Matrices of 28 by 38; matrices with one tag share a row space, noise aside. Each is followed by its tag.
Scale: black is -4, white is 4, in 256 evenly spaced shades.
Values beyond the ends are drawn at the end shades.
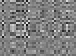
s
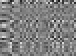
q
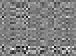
s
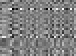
q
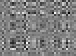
s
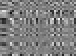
q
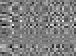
q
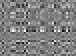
s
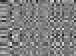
q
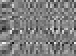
q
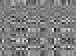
s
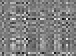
s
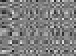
q
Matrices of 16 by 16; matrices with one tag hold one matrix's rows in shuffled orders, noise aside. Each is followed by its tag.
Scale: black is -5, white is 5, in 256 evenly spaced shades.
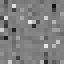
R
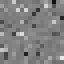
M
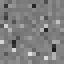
R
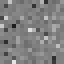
R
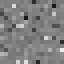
M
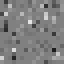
R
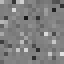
M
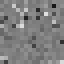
M
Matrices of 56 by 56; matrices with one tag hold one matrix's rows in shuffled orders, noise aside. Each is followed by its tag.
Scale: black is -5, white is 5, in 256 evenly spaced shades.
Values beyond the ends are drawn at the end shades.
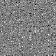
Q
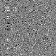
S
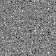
Q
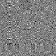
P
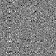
P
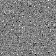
Q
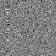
S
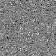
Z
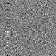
S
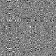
P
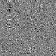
P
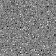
Z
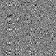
P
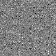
Q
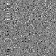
S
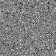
Z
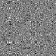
P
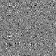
P
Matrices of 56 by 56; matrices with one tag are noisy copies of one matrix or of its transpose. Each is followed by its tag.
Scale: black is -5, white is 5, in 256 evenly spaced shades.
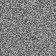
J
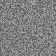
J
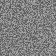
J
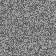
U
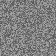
U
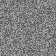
U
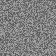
J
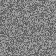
U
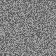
J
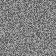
J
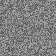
U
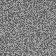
J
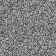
U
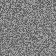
J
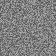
J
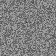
U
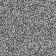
U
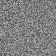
J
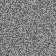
J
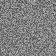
J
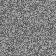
U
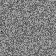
U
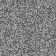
U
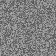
U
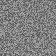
J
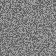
J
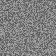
J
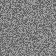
J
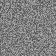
J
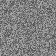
U
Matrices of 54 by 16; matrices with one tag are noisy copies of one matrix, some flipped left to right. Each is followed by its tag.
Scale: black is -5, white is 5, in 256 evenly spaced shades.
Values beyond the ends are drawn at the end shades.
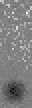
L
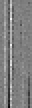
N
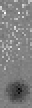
L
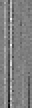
N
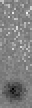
L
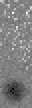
L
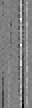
N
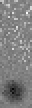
L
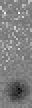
L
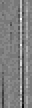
N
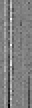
N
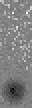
L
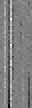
N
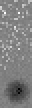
L
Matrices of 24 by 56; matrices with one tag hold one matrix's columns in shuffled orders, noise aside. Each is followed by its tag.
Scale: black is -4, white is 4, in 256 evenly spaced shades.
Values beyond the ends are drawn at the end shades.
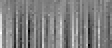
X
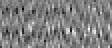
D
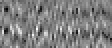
D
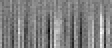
X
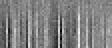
X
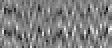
D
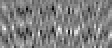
D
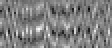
D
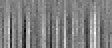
X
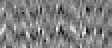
D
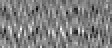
D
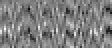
D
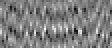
D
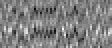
D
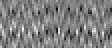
D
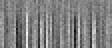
X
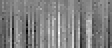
X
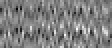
D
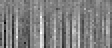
X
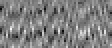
D
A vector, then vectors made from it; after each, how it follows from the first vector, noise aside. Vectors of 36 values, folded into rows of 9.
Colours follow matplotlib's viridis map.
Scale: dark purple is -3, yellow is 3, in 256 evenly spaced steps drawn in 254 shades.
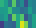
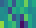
negated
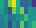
reversed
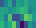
negated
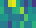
reversed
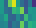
reversed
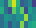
reversed
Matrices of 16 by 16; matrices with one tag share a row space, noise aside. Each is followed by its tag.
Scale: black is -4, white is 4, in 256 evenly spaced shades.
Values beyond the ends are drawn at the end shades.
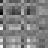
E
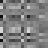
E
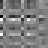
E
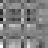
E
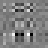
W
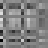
E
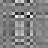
W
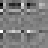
E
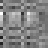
E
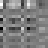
E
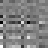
E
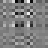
W
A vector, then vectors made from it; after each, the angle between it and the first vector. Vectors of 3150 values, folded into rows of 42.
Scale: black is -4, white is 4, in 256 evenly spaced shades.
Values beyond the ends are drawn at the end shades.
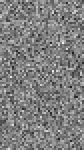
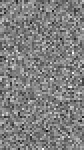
partly opposed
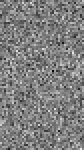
nearly opposite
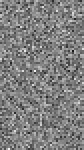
partly aligned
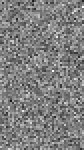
partly aligned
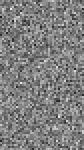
orthogonal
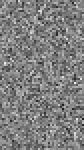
orthogonal
